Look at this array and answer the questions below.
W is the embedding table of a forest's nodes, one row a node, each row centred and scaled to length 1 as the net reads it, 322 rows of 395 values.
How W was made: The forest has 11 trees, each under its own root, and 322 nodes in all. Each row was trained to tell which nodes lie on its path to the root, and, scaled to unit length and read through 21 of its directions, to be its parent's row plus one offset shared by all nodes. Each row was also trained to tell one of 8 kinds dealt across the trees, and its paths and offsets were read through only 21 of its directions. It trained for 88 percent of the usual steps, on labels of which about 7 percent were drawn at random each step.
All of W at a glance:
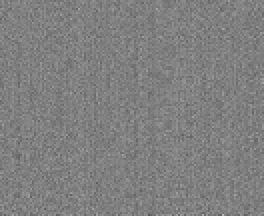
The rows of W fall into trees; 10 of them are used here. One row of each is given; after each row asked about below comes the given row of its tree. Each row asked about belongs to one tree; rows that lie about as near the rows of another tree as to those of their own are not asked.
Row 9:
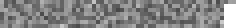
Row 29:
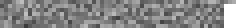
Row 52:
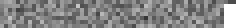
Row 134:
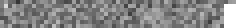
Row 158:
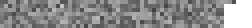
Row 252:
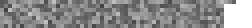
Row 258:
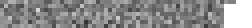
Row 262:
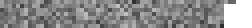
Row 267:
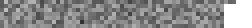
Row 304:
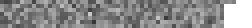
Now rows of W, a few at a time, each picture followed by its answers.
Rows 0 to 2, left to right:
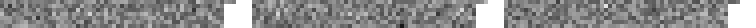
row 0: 258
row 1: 29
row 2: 304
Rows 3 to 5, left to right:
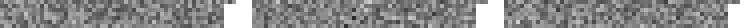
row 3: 29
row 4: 304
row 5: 267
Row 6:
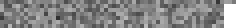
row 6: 252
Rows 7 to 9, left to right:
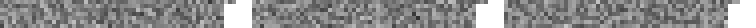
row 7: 9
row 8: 258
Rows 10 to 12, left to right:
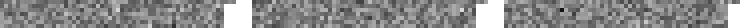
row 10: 267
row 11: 29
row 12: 258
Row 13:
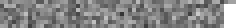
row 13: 258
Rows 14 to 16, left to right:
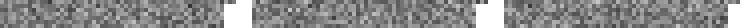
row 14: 258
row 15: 158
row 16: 9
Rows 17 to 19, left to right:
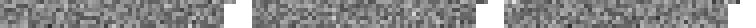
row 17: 258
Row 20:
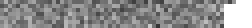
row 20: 267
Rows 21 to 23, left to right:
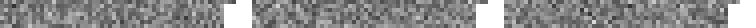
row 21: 158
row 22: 267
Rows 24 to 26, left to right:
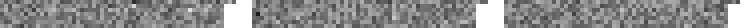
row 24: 158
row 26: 262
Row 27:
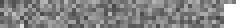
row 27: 9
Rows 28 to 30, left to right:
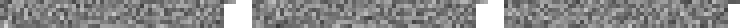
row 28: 29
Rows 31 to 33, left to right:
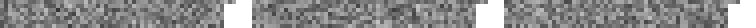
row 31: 9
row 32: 258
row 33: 252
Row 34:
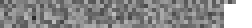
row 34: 29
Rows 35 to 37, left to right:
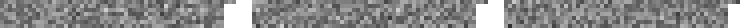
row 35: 258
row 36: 158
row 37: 52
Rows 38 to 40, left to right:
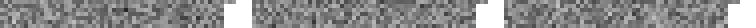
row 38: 9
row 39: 267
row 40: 134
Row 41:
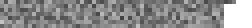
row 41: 52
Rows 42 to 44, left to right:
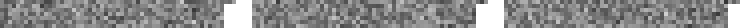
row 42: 29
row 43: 29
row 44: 29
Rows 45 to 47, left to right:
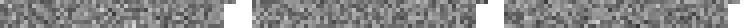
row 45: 258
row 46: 267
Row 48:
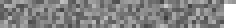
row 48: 258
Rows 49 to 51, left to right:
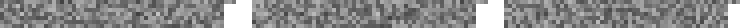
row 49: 262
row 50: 9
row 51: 9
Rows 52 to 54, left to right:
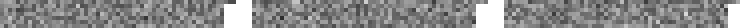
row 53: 9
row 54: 29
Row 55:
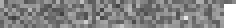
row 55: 304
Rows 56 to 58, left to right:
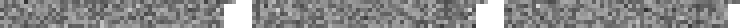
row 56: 29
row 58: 258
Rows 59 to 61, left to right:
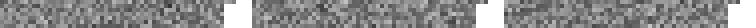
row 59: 9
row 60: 258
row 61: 158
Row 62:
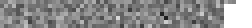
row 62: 258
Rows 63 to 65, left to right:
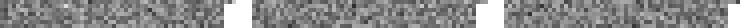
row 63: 29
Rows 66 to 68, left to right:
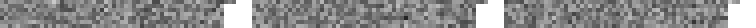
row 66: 262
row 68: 9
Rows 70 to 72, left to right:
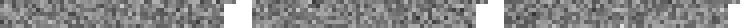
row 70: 9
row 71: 158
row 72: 304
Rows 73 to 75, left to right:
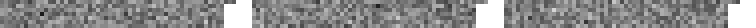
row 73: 304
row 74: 29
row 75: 52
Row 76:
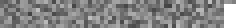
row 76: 304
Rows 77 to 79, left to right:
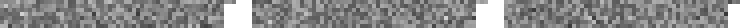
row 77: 262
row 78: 9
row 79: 134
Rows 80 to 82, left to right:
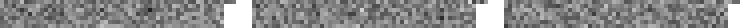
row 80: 304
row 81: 29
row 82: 252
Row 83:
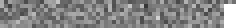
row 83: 158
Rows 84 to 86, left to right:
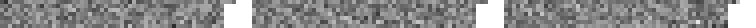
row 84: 252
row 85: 304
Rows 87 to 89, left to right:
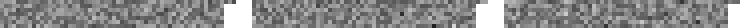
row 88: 267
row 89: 258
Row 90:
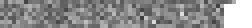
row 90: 29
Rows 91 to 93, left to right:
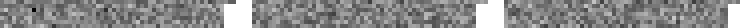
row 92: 9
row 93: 267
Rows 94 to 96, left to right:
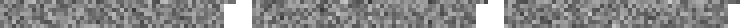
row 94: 262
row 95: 258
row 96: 262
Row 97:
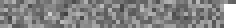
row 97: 158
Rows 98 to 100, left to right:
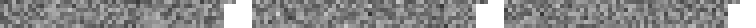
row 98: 158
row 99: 258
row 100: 158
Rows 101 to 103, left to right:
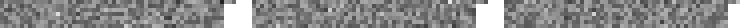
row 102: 262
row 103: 29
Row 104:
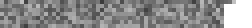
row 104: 29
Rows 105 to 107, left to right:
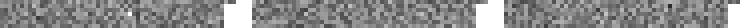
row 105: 262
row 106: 134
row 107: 158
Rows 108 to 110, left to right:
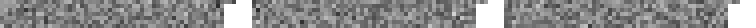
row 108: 262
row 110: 252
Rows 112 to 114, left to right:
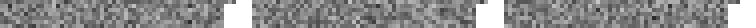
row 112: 158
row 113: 29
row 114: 158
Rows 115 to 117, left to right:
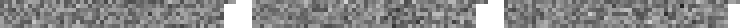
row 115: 267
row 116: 262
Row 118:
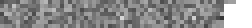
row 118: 9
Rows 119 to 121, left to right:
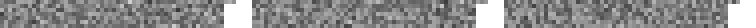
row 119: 9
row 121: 29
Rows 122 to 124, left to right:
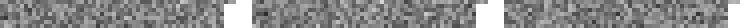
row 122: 134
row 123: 262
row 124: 9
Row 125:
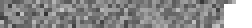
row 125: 134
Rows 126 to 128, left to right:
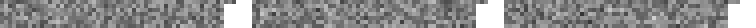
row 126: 158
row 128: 258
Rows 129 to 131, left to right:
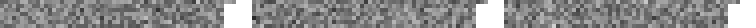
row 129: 9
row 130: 134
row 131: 9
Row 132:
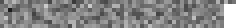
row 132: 258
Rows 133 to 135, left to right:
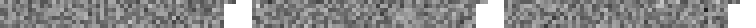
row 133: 52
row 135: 267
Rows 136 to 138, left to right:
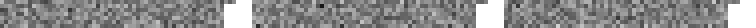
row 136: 258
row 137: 267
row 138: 304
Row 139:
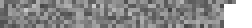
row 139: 304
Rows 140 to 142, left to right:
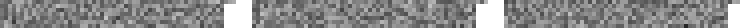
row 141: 29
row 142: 267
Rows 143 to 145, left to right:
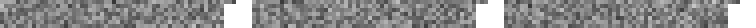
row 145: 252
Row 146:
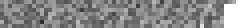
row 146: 134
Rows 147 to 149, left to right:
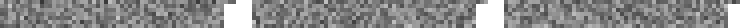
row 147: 52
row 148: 134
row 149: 52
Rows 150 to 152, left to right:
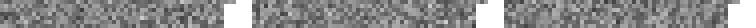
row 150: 158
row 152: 29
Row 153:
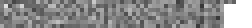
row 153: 158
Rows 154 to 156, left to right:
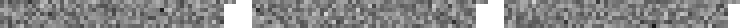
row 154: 9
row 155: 258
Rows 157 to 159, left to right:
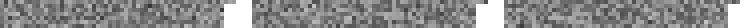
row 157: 9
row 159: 134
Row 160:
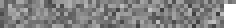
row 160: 9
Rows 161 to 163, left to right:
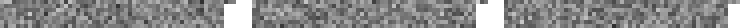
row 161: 134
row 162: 252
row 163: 29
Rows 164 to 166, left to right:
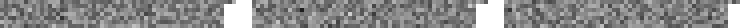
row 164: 29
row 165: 258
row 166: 258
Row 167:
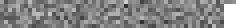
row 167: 252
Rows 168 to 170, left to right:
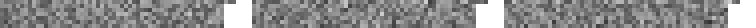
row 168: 262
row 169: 262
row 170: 252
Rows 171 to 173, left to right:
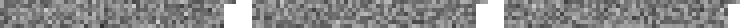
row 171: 158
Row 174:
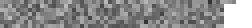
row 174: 9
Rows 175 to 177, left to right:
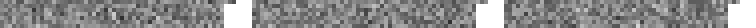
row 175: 158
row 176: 9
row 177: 29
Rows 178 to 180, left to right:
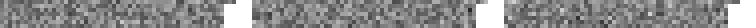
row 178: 258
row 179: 134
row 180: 262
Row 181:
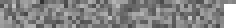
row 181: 267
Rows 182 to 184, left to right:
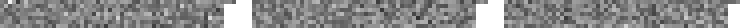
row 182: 262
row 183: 258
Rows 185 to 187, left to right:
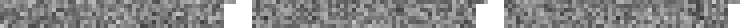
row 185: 262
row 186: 29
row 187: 29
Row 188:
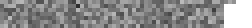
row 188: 258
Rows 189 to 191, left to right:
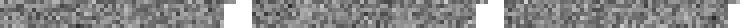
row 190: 158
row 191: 29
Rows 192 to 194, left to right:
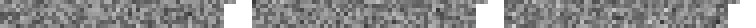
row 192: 158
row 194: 29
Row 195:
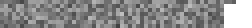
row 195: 252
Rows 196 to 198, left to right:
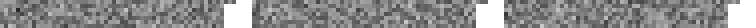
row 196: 158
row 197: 252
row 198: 158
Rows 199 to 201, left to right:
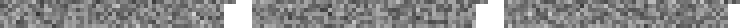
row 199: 267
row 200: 258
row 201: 258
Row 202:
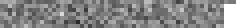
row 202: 258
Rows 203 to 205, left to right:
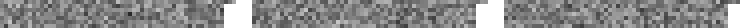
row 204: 304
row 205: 262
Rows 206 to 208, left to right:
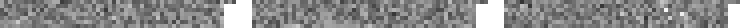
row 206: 158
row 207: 304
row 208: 252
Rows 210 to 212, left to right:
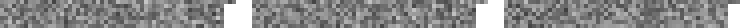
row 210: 29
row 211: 29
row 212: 304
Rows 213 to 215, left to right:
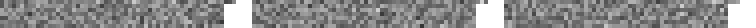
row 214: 158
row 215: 29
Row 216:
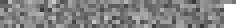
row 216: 252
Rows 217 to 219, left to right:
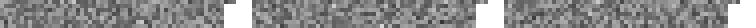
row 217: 134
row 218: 258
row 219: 258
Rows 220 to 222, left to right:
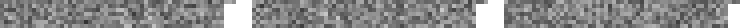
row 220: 258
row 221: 134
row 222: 158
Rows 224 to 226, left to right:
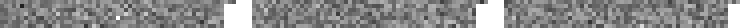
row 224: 262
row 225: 29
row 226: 29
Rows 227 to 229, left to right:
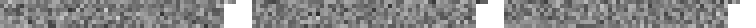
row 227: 258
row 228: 134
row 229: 158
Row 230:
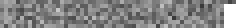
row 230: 52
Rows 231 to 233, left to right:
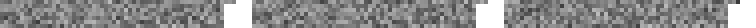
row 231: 158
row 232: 158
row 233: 158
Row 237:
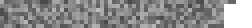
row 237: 158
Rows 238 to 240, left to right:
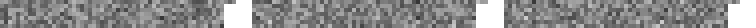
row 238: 134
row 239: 9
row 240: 9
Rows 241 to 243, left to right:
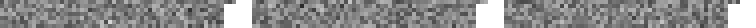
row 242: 304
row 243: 158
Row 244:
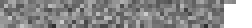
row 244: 258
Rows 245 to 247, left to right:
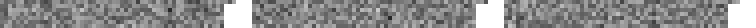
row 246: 158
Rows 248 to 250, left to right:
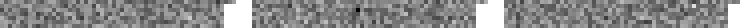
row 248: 267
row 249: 9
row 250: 304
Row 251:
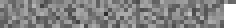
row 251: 262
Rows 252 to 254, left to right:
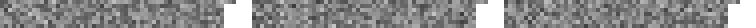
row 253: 252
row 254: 9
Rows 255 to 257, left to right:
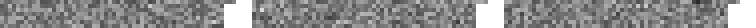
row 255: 267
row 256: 252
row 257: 134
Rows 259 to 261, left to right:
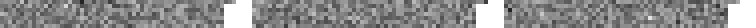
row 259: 29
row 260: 262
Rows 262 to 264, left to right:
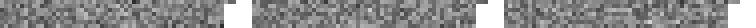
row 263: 304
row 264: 258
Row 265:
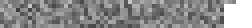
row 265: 9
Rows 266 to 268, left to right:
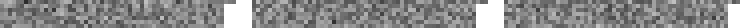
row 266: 258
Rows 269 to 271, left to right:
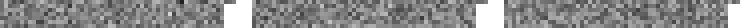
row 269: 134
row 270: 304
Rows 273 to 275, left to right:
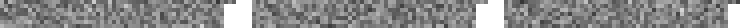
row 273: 158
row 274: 9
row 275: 134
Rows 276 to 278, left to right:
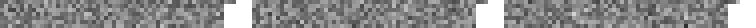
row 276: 52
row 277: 134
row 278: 29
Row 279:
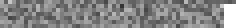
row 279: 52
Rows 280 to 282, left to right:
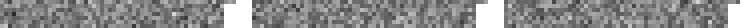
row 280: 262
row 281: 29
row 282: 258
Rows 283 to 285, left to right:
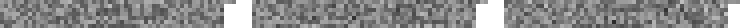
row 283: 9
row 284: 9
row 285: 9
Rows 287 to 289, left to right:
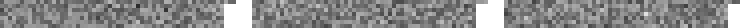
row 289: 158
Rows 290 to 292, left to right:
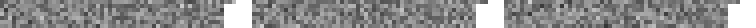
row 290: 29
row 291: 158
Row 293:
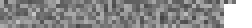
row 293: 158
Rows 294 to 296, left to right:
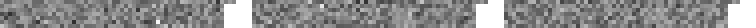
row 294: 158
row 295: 158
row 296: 134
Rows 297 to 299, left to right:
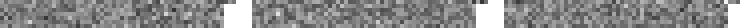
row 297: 262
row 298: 258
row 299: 9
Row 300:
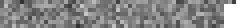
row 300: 258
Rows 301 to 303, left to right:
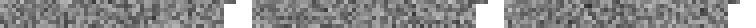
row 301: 304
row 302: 262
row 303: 134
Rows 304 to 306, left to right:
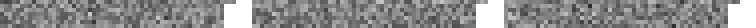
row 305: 262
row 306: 258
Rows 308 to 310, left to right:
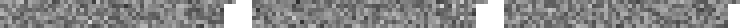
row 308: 29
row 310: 267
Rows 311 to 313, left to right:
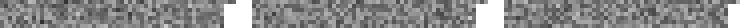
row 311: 252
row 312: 29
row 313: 29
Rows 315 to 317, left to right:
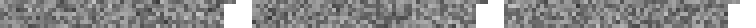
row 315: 262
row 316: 304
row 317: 52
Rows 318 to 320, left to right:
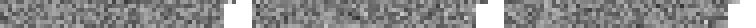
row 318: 158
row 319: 304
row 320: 9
